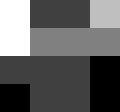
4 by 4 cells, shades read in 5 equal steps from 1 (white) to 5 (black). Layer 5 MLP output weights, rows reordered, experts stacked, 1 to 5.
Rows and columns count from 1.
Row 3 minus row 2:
3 1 1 2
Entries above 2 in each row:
2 3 4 4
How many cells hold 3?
3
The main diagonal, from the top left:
1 3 4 5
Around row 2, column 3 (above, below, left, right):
4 4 3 3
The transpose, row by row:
1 1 4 5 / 4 3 4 4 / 4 3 4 4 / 2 3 5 5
